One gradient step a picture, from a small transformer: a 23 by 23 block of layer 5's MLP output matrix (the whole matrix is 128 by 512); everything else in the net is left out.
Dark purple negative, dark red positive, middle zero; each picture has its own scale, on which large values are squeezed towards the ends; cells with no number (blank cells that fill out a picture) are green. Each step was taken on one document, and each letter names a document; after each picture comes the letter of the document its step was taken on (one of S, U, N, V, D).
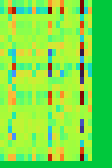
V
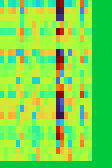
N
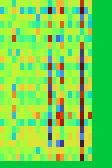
V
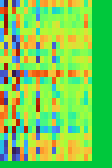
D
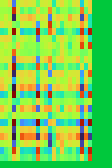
V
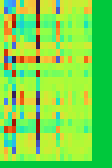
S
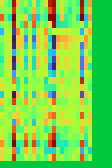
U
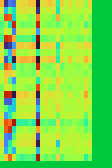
S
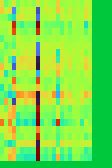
S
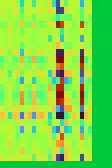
N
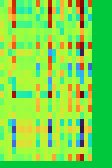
V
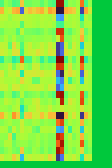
N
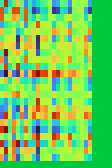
D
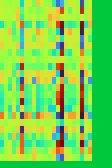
N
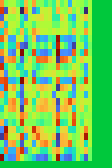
D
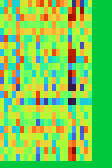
D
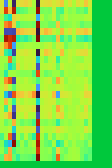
S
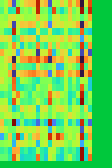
V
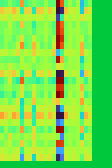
N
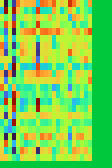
D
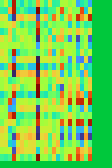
V
